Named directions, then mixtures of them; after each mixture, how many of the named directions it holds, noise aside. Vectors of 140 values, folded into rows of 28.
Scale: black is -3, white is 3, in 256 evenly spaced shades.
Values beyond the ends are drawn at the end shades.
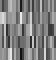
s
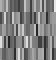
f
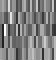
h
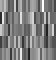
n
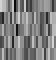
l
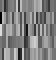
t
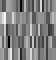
two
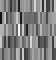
two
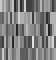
two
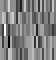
three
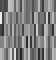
three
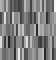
one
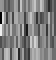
two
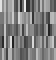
three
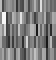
three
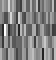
one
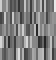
one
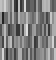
three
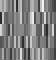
one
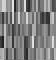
two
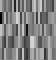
three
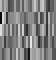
three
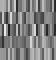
two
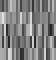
one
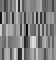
one
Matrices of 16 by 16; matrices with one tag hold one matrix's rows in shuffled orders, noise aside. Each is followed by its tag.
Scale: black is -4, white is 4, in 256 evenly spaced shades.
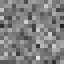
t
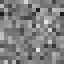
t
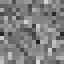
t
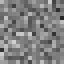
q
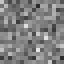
t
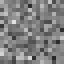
q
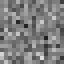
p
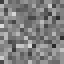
q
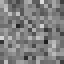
p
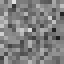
q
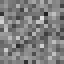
p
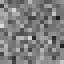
q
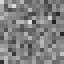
q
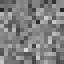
t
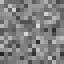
t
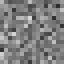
q
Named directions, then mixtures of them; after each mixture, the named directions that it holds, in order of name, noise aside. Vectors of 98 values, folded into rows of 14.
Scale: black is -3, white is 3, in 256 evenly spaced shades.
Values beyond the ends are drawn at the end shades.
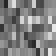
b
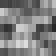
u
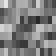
b, u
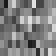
b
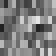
b, u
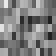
b, u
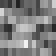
u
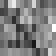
b, u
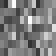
b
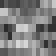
u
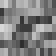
b, u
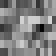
b, u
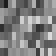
b, u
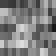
u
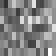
b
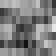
u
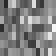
b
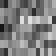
b, u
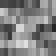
u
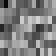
b, u
